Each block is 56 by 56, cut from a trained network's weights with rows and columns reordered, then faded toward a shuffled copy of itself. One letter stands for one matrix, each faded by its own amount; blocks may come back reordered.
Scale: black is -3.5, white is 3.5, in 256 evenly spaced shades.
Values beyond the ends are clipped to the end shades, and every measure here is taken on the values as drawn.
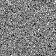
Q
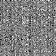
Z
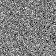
Q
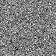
Q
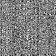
Z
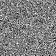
Q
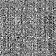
Z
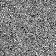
Q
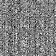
Z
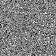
Q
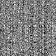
Z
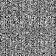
Z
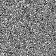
Q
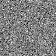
Q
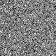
Q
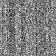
Z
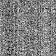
Z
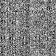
Z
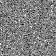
Q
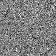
Q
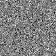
Q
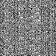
Z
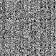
Z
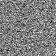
Q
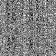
Z
